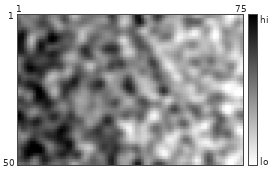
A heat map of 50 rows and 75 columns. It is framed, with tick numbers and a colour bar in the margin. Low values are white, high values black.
Ninth with the highest average: bottom left. Slope: up to the left. Stripes: none. Lone odd cells: none. Average level on the scale: 50%. Grain: blotchy.
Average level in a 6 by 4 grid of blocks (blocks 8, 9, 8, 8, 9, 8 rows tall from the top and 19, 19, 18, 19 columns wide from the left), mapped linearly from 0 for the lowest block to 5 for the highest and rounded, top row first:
3 2 2 0 | 4 3 1 0 | 4 3 1 0 | 4 2 2 0 | 5 3 1 1 | 5 3 1 0
